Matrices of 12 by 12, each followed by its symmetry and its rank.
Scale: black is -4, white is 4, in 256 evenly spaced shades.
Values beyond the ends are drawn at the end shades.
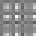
symmetric, rank one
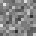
symmetric, full rank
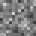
symmetric, full rank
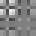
symmetric, rank one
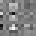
neither, rank two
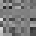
neither, rank two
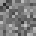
symmetric, full rank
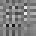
antisymmetric, rank two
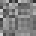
antisymmetric, rank two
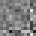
antisymmetric, rank two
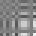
symmetric, rank one
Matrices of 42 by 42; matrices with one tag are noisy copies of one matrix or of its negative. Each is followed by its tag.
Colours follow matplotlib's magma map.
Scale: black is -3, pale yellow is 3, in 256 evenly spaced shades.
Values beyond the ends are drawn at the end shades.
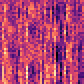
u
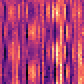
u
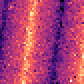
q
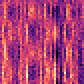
u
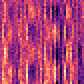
u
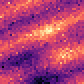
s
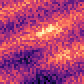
s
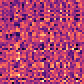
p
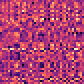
p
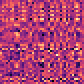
p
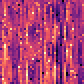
u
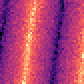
q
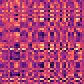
p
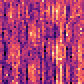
u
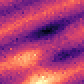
s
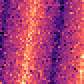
q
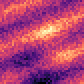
s
